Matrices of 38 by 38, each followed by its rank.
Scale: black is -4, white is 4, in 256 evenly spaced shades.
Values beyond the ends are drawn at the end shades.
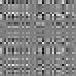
two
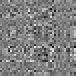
five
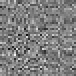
five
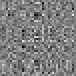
five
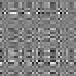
two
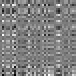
two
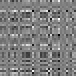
two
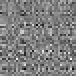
five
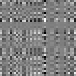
two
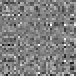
five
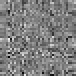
five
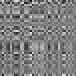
two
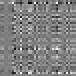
two
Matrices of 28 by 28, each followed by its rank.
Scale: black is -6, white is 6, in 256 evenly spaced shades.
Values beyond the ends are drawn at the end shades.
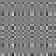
one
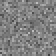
full rank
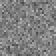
full rank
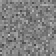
full rank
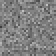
full rank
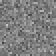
full rank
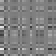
one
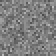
full rank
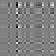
one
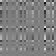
one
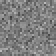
full rank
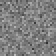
full rank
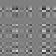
one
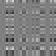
one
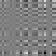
one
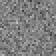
full rank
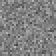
full rank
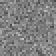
full rank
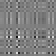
one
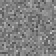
full rank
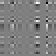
one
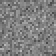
full rank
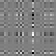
one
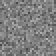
full rank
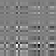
one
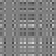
one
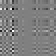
one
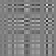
one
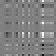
one
